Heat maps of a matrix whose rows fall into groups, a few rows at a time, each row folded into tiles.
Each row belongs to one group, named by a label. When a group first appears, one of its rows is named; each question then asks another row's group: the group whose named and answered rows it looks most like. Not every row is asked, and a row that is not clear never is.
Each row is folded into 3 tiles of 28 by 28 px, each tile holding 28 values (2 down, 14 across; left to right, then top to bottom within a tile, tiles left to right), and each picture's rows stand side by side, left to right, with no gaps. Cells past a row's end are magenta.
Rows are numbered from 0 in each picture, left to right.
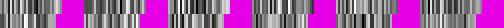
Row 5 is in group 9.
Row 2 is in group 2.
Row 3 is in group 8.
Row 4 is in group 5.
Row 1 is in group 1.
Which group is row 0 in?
9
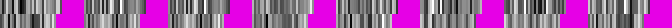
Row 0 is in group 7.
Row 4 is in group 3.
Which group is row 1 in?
8
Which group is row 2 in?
8
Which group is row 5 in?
2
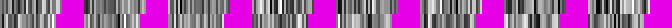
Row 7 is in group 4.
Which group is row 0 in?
1
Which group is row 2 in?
3
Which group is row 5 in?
2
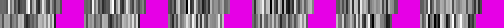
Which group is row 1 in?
1
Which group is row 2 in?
8
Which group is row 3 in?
9
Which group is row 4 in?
5
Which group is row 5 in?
5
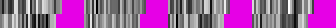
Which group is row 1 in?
3
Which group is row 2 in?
7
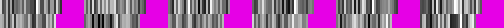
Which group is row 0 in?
3
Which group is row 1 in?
5
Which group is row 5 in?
7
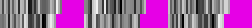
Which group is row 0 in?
9
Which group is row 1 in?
2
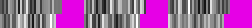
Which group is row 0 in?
8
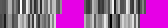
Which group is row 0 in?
8
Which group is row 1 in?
1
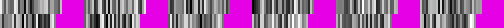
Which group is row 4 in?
4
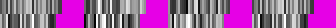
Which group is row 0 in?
5
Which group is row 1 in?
4
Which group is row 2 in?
1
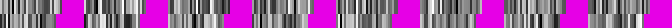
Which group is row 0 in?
9
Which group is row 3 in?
7
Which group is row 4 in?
9
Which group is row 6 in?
5
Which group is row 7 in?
1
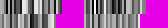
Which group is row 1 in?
3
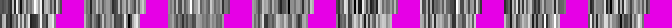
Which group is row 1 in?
2
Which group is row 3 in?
2
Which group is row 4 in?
8
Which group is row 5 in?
3
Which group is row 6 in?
8
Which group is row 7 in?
7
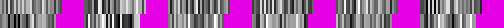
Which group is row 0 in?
5
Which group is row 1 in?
4
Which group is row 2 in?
9
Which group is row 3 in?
8
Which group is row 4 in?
5
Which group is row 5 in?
8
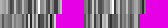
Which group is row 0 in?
4
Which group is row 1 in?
1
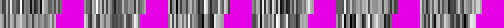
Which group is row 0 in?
3
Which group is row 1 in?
2
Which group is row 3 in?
9
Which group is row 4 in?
5
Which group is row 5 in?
2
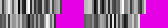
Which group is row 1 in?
4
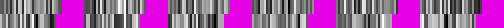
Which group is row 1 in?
7
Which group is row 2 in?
4
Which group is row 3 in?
1
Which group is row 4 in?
8
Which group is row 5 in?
3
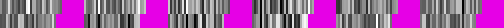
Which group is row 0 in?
1
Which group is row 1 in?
2
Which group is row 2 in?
5
